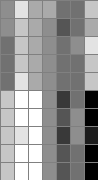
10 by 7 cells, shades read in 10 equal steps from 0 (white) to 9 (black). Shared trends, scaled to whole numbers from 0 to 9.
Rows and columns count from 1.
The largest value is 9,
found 4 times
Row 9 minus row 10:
0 0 0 0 0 0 0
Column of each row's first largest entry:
5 5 1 1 1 7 7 7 7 7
